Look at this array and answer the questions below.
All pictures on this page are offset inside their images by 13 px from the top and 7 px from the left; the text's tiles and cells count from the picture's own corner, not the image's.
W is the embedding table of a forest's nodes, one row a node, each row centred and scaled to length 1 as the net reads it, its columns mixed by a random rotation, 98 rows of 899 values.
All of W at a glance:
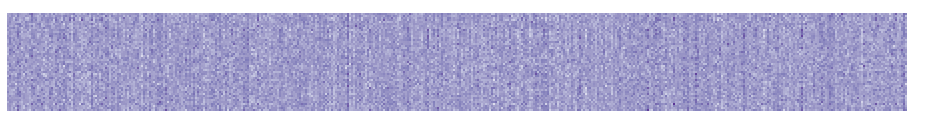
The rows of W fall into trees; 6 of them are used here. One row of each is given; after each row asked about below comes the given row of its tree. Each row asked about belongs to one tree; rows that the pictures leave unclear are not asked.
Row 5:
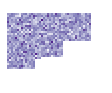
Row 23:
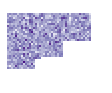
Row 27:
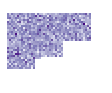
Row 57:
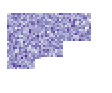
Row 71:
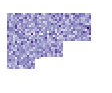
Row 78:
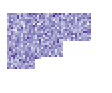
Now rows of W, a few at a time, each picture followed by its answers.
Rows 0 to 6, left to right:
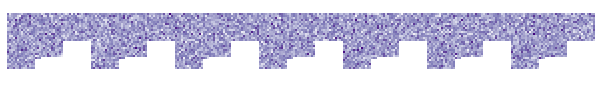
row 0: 5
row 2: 71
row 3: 23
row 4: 5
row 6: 5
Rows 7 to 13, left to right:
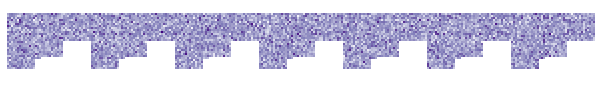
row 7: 5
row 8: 71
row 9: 27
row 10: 78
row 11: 57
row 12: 71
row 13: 78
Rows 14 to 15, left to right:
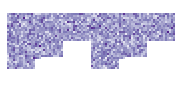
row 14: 57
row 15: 71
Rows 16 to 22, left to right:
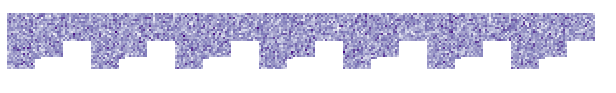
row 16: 23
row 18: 23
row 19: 57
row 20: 5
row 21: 23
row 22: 23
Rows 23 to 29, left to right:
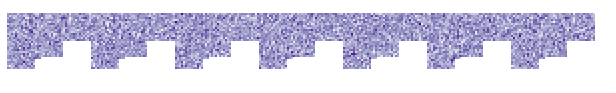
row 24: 23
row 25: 27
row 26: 57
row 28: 57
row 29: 23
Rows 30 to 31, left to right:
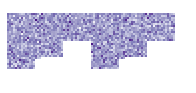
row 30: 78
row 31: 57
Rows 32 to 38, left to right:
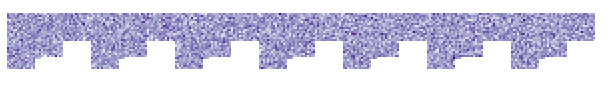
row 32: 27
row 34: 23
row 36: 71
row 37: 57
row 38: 71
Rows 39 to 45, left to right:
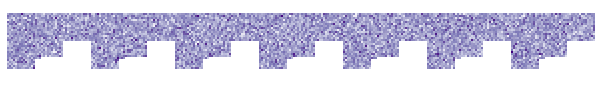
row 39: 27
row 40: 57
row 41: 71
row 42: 71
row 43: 5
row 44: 27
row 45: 5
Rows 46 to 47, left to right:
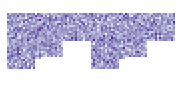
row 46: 27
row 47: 78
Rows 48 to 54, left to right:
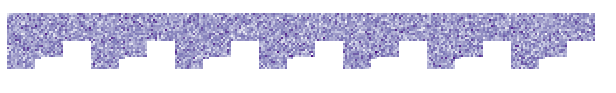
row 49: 78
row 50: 5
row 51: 27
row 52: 57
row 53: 57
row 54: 71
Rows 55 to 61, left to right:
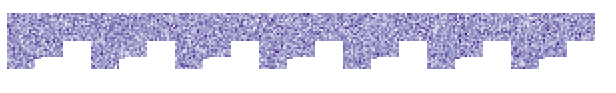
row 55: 57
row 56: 27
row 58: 5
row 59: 71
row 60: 78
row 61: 78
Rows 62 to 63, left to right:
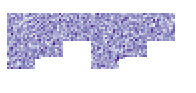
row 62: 78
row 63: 57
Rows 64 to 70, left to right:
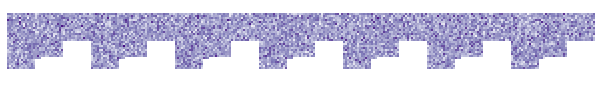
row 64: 23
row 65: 57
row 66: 5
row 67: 27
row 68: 78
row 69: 23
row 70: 78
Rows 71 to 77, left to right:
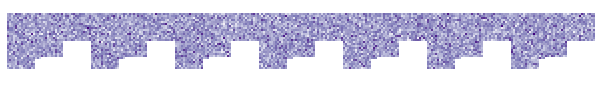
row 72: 71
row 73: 27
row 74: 23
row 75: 23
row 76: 23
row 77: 5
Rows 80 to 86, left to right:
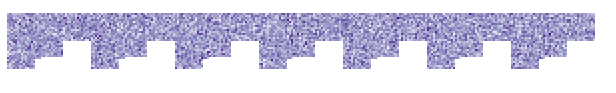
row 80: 23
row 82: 57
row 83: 78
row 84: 23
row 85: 71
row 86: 78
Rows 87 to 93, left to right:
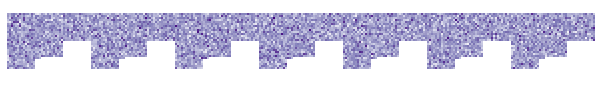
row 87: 57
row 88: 23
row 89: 57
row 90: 5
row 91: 5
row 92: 78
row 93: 23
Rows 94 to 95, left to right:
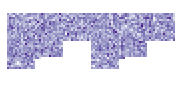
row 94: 78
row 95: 23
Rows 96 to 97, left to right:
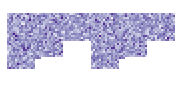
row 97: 23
